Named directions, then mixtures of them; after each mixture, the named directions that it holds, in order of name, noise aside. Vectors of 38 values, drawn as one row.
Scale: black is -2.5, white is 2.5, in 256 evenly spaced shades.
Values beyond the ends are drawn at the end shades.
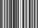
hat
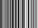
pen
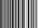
pen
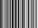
pen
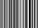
hat, pen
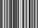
hat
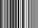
hat, pen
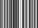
hat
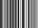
hat, pen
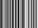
pen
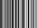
pen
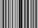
hat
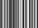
hat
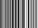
pen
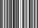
hat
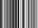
hat, pen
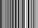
pen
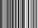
pen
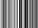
hat, pen
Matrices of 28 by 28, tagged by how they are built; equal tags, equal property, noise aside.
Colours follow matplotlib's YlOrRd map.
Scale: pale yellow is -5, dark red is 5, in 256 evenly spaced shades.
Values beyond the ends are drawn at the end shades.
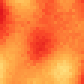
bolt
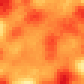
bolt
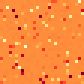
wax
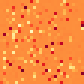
wax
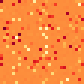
wax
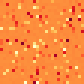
wax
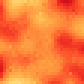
bolt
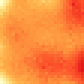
bolt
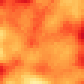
bolt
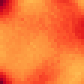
bolt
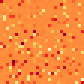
wax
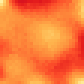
bolt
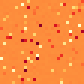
wax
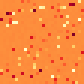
wax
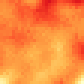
bolt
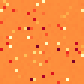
wax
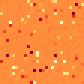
wax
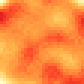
bolt
